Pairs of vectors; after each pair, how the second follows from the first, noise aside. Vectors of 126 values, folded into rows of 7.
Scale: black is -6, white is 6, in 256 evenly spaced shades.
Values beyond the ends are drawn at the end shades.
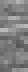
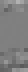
partly zeroed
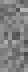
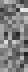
scaled up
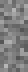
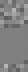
partly zeroed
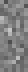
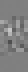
partly zeroed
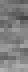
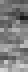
scaled up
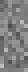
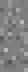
partly zeroed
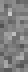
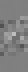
partly zeroed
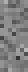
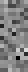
scaled up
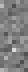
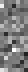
scaled up
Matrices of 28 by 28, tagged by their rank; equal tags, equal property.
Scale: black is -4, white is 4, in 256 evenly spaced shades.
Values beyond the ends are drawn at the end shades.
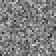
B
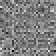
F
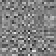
F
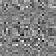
F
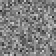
B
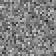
B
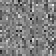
F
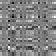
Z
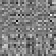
F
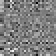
F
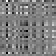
Z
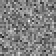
B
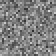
B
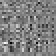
F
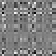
Z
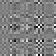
Z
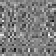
F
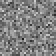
B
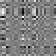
Z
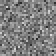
B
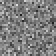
B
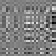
Z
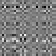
Z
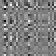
Z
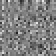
F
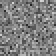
B
